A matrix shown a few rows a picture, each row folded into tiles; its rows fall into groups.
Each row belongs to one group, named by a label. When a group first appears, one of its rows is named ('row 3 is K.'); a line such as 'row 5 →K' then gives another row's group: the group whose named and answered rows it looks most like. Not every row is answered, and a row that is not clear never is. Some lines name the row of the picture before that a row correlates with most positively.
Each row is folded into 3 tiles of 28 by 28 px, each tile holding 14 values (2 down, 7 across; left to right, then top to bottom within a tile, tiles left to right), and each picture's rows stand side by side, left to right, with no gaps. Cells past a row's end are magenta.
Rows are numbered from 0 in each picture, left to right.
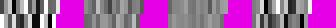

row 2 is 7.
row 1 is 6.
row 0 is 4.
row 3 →4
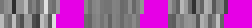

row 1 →7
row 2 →6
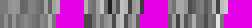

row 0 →7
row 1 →6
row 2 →7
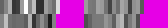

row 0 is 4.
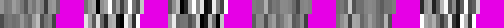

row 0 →6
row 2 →4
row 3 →6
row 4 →6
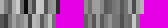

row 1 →7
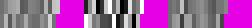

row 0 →7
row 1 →4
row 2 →6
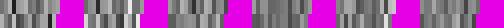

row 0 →4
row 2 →6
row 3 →7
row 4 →7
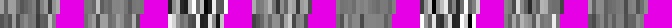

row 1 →6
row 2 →4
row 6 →6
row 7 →7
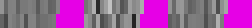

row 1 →4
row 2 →7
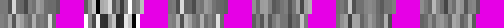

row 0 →6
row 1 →4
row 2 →6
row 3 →7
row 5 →6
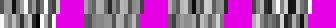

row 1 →6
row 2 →6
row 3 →4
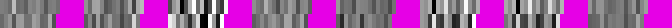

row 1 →7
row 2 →4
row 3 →6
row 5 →4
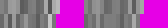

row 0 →7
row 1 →7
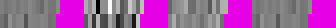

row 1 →4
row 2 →7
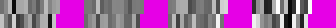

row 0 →4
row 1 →6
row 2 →7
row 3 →4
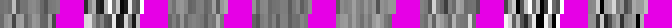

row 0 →6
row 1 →4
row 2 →7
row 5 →6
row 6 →4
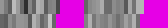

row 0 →6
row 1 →7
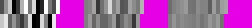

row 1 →4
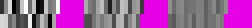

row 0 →4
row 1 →6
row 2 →7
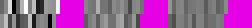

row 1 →6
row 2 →7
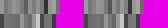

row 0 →6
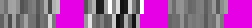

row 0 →7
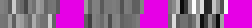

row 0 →6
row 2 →4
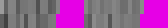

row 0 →7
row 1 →7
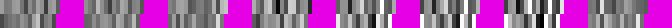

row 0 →6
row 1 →6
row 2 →7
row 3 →6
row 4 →4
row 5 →4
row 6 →4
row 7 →6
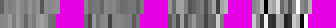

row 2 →7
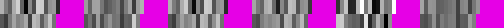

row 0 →6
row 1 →7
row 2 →6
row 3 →6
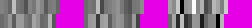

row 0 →6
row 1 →6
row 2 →4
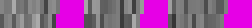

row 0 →6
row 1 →7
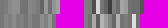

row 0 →7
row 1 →6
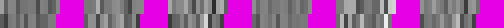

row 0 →7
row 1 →6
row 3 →7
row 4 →7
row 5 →6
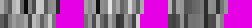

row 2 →7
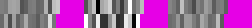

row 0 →7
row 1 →4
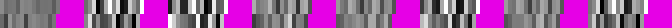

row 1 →4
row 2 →4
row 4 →6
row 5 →4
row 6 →6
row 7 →4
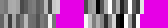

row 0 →7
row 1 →4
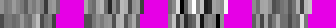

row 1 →6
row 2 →4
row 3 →7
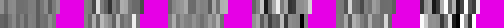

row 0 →7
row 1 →6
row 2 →7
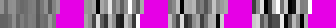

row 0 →7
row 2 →4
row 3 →4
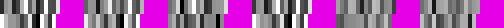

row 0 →4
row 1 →4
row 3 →4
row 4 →6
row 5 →4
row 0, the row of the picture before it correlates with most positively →3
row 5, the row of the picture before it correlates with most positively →2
